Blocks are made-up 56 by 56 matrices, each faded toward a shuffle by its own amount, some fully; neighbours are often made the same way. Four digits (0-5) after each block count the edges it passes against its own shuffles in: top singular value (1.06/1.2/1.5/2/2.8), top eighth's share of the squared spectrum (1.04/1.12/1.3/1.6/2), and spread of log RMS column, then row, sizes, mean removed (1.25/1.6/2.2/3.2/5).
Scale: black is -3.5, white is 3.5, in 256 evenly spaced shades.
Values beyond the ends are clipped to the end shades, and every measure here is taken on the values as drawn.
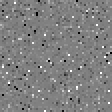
0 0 0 0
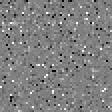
2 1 0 0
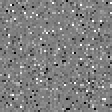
2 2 0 0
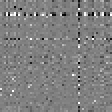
4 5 2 2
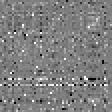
4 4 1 2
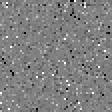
1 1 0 0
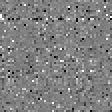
3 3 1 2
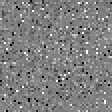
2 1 0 0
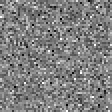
0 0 0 0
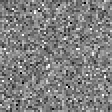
0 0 0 0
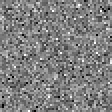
0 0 0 0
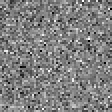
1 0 0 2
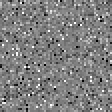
2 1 0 0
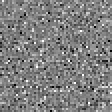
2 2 0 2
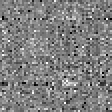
3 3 1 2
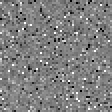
0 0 0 0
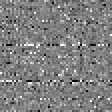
4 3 0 2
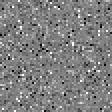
2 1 0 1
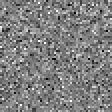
2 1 0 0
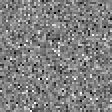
2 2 0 0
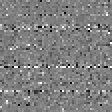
4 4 2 3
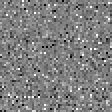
2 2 0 1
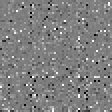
3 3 1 1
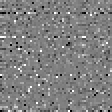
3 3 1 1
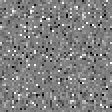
3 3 1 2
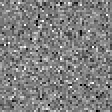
3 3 1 1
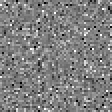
3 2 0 0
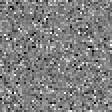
2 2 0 1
